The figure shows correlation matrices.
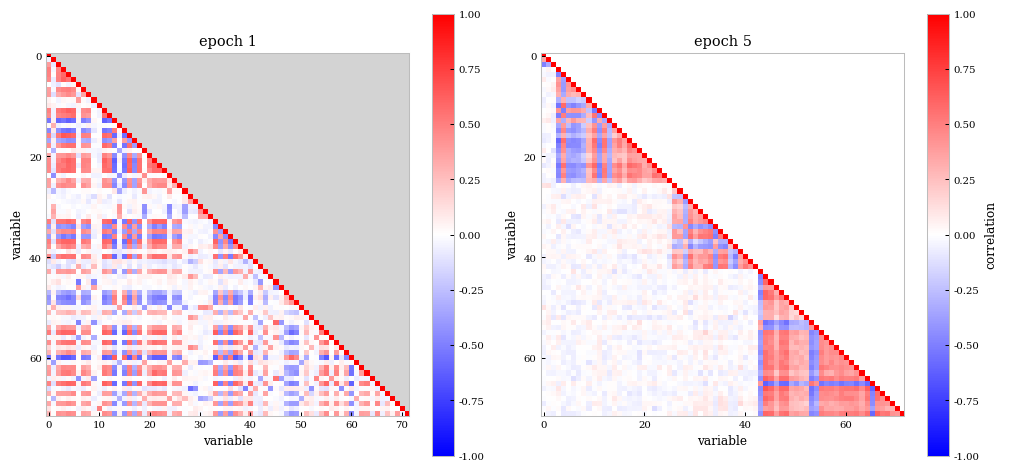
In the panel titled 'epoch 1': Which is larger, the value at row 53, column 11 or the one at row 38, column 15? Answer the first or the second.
the first
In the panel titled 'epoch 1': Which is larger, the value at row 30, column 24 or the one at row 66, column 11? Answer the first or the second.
the second
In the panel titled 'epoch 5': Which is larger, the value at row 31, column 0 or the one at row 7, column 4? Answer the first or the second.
the first
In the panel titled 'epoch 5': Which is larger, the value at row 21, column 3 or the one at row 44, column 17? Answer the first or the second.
the second
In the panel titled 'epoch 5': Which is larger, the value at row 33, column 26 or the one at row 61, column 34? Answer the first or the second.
the first
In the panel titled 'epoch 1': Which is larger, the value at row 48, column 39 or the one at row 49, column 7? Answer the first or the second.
the first
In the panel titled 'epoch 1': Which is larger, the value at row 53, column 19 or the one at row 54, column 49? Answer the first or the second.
the first
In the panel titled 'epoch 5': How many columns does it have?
72
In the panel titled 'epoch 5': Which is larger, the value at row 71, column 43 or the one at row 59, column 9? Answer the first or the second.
the second
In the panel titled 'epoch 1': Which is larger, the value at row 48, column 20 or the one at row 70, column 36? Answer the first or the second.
the second
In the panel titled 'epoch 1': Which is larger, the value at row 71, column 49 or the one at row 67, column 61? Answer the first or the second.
the second
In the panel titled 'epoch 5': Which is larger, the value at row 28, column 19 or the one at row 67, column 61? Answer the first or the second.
the second
